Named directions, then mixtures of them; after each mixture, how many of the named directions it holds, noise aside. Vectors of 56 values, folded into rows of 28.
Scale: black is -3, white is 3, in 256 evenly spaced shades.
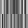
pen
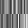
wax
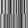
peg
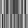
one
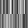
two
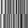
two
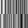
two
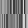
three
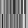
two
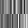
one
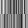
two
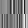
three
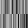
one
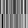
three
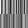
one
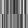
one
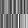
one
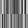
one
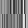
three
